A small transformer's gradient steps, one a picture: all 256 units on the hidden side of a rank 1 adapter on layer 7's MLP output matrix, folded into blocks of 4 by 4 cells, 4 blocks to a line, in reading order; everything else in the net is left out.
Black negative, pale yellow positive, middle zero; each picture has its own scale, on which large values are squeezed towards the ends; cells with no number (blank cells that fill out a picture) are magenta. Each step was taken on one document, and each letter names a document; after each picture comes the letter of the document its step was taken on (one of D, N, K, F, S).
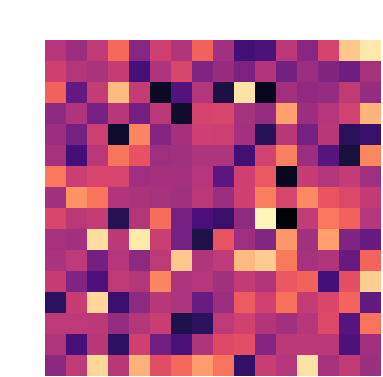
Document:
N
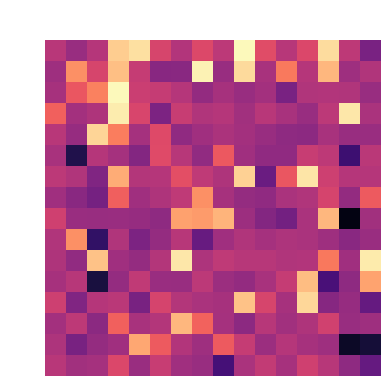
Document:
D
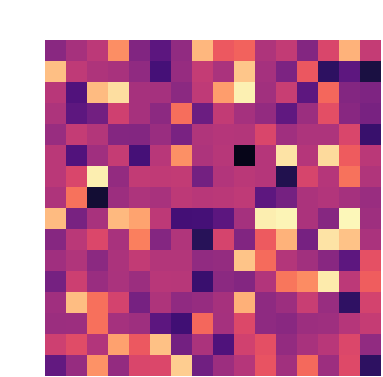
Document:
N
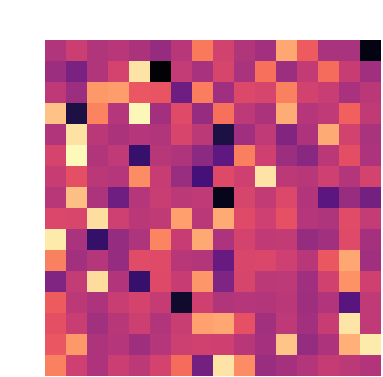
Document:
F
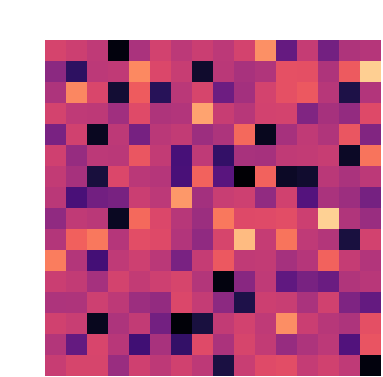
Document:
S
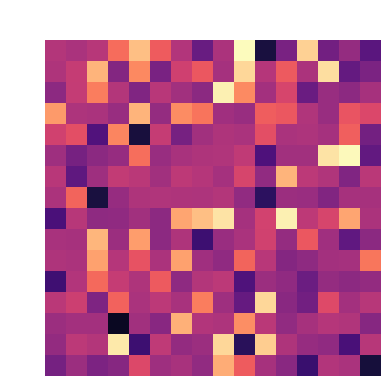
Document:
D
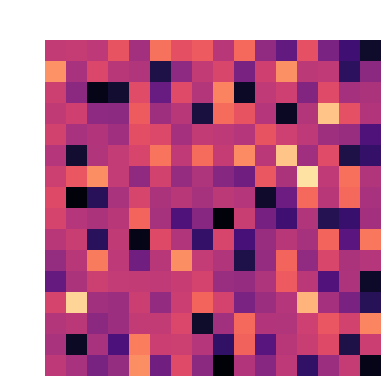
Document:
N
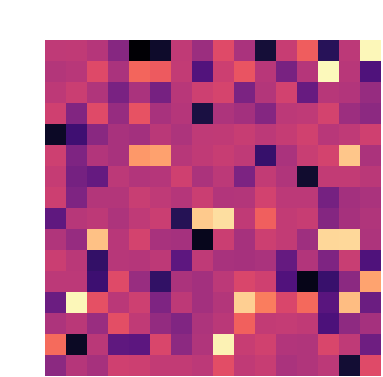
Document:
D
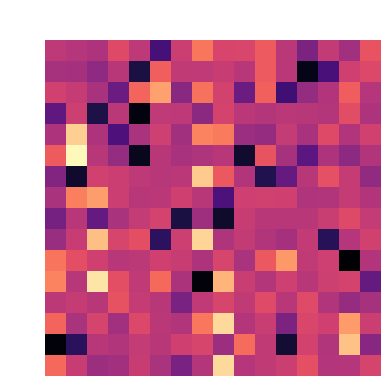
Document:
F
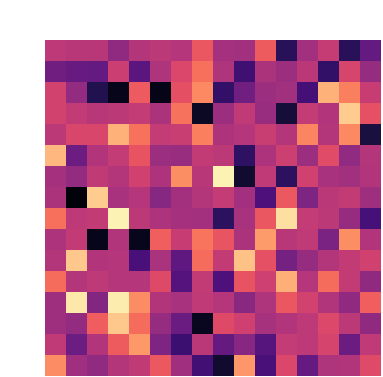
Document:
N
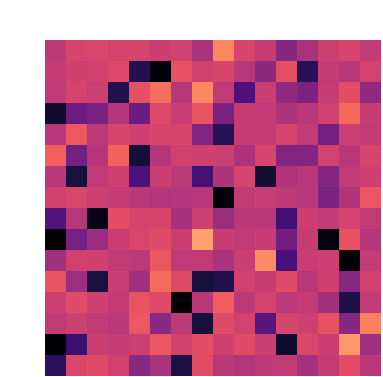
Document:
F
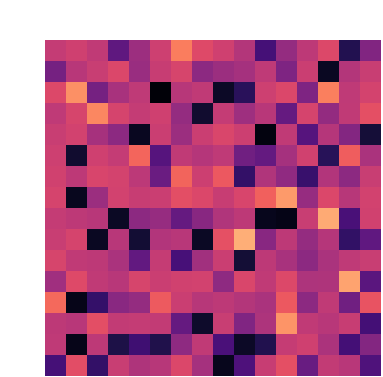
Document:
N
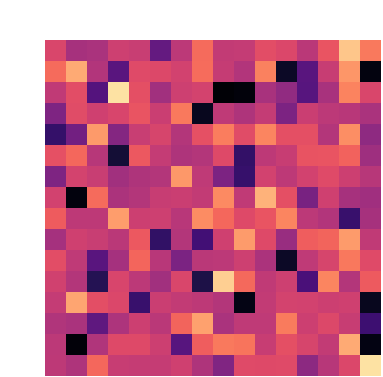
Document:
S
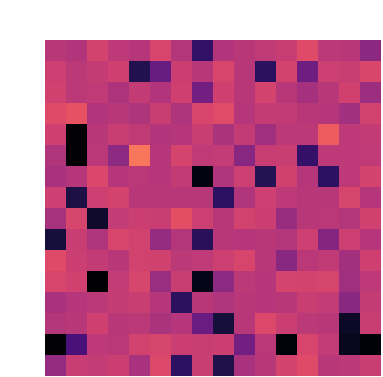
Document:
F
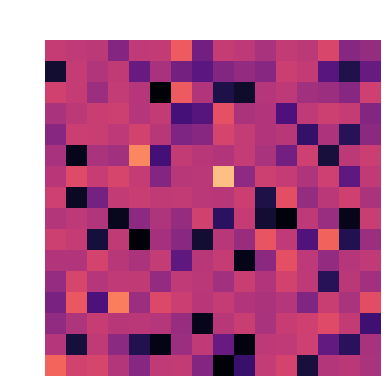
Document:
N
